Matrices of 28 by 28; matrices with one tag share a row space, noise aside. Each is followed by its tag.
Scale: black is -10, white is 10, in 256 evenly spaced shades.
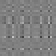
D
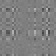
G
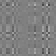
G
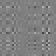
G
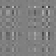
G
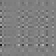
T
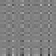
D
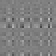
D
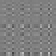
D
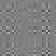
G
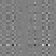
G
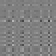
D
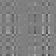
G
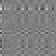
T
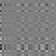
T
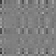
T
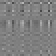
D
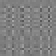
D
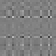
D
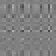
D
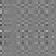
T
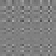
D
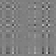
G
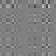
G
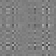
G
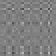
D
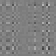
G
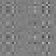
G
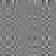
G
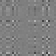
G
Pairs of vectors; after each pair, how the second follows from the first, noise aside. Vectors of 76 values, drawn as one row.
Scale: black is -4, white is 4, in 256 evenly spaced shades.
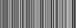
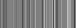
partly zeroed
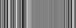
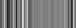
sign-scrambled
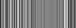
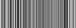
negated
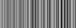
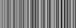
copied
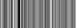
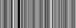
copied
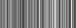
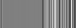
partly zeroed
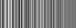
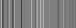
partly zeroed
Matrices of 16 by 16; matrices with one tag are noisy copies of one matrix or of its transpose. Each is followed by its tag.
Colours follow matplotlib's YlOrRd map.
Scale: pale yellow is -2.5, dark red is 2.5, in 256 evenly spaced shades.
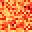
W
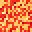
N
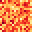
W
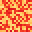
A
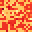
W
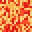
W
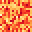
W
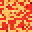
W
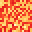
N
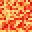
W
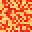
A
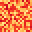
A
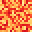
A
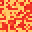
W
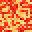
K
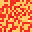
N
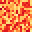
W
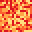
K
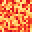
K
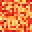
K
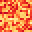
K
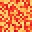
A
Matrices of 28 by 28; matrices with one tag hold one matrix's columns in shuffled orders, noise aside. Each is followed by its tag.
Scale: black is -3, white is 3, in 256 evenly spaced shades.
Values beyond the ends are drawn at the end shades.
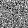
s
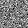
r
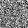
s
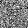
s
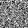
s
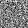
s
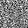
s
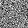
r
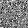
s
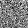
s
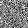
s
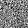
s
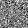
s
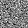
r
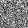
s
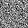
r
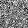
s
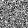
s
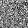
s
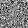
s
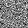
r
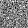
s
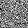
r
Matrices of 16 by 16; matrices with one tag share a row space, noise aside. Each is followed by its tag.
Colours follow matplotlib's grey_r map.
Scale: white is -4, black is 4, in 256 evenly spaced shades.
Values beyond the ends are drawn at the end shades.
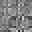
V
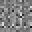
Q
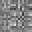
V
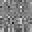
Q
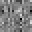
Q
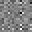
Q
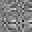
V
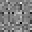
Q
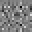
Q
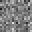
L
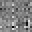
L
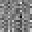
Q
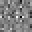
Q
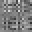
V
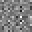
Q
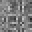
V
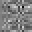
V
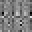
Q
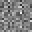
Q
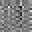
Q
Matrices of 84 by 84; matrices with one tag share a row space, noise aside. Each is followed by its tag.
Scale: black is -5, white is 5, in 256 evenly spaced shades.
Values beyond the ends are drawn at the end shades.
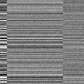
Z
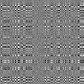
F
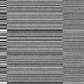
Z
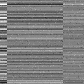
Z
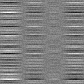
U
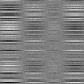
U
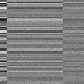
Z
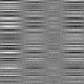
U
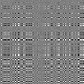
F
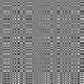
F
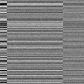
Z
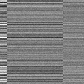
Z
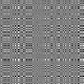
F
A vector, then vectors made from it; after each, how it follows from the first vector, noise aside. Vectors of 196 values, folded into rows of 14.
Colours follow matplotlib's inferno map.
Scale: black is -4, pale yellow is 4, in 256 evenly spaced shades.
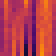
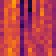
reversed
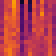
reversed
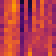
reversed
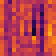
wrapped around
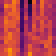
reversed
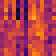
wrapped around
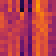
wrapped around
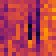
wrapped around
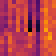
wrapped around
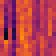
wrapped around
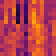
wrapped around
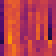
wrapped around
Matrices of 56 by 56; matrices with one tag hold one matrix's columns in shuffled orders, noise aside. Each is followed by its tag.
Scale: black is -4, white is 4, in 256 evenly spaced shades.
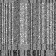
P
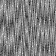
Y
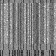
P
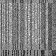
P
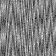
Y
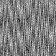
Y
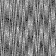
Y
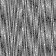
Y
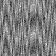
Y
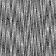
Y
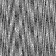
Y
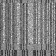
P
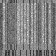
P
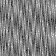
Y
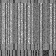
P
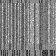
P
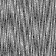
Y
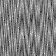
Y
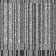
P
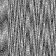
Y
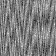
Y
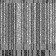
P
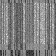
P
